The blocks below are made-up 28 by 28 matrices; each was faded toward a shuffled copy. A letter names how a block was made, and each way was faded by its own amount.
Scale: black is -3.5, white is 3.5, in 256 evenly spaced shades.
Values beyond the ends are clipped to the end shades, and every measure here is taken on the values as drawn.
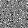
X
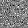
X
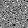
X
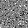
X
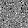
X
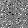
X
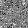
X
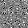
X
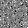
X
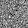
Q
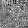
X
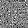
X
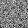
Q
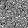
Q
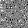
X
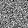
Q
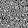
X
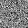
Q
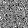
Q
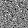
Q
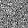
X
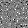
X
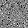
X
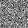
Q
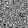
Q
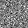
Q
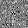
X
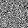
X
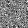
Q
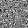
X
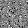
X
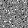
X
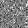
X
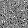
X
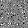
X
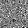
X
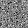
Q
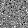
Q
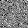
X
